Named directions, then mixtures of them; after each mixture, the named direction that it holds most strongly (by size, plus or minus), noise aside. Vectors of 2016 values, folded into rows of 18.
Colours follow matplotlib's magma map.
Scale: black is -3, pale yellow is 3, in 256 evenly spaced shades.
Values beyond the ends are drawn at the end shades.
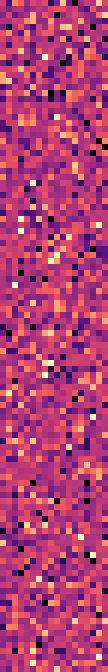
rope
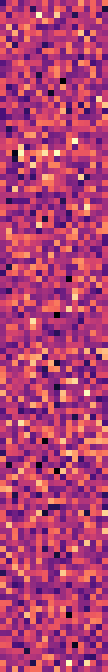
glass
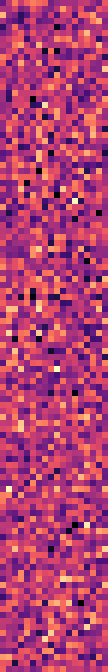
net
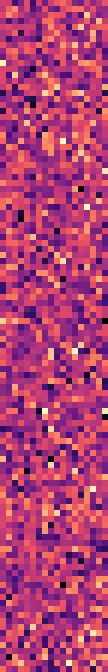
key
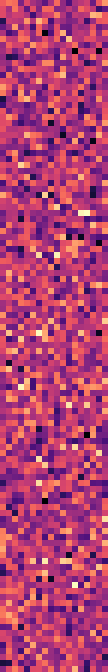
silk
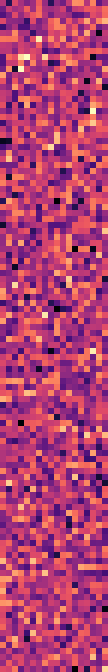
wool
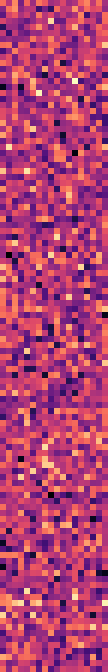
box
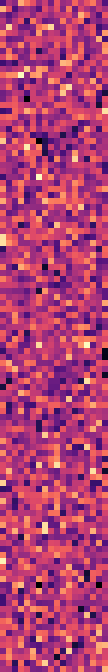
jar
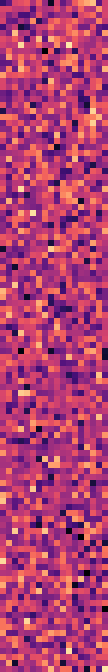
wool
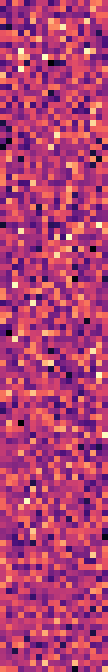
wool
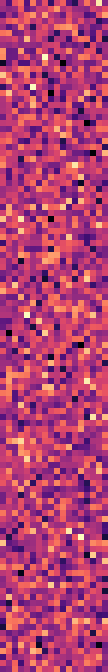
rope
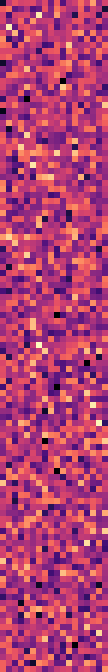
glass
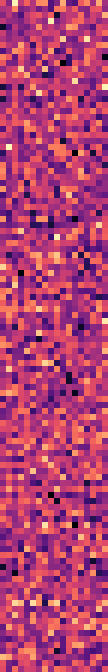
box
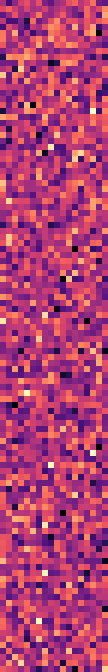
wool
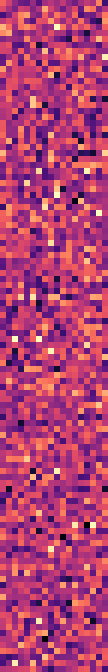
net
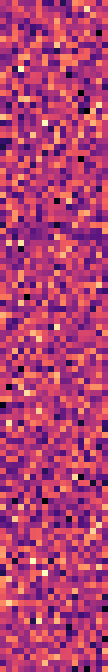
wool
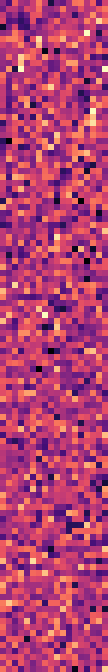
wool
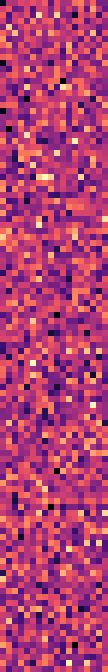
glass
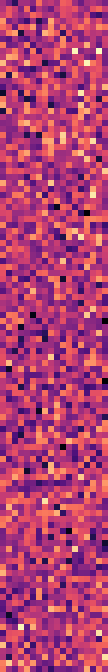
silk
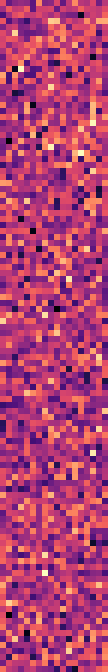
wool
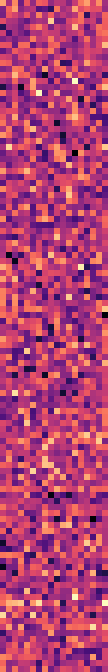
box
